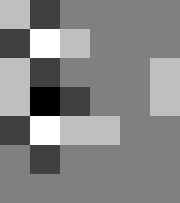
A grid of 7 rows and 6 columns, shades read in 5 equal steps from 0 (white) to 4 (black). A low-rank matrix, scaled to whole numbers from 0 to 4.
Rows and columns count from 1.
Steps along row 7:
same same same same same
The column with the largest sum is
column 2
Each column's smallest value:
1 0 1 1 2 1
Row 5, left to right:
3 0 1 1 2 2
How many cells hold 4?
1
